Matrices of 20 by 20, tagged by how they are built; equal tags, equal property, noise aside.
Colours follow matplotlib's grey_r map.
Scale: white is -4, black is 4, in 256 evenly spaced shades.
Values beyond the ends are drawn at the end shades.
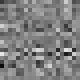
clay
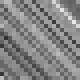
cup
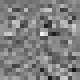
clay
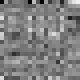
clay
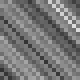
cup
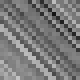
cup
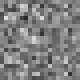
clay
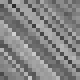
cup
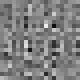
clay
